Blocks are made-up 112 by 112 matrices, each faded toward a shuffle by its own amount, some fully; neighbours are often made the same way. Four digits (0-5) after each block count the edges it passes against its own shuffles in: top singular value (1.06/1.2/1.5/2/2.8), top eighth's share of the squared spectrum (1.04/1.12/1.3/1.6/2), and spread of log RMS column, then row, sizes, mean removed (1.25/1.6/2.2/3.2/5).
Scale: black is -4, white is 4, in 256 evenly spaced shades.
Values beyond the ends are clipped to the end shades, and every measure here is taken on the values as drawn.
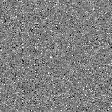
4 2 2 0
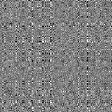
5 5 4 3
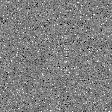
2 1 0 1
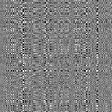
5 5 4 4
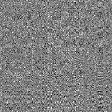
4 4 3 2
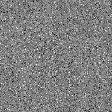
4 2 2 0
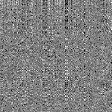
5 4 3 2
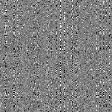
4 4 4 1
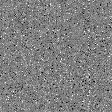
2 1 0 0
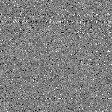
3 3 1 2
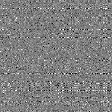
4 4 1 3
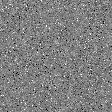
0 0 0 0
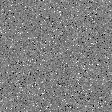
0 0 0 0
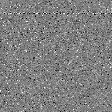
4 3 0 2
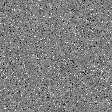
1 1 0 0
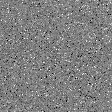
0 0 0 0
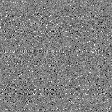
4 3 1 3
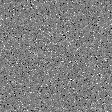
0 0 0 0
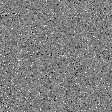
2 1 0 1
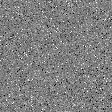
0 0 0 0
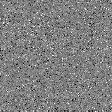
2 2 0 1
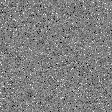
1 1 0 0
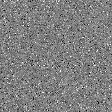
2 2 0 1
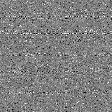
4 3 1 3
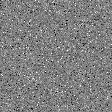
2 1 0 1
